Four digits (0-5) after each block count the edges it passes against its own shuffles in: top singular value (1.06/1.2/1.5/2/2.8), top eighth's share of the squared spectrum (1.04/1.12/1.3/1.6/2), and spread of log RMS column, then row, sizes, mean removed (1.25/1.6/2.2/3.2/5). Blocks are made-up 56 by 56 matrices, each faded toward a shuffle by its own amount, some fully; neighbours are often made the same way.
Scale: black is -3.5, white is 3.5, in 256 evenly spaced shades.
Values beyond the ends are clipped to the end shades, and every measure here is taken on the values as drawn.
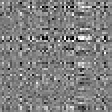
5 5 3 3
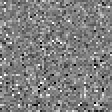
1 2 2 2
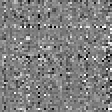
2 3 3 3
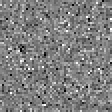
0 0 1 0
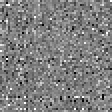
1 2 2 1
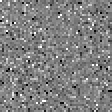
0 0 0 0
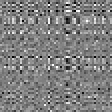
5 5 3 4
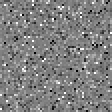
0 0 0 0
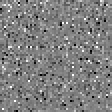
2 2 1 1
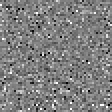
2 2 1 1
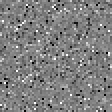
0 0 0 0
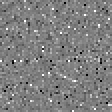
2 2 0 0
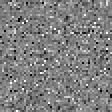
3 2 1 1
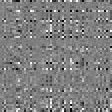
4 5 3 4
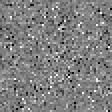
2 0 0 0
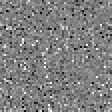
2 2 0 1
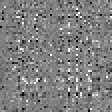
4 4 3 2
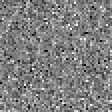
1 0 0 0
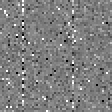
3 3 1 0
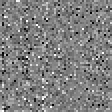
1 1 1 0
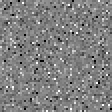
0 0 0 0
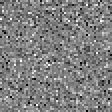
0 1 0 1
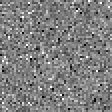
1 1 0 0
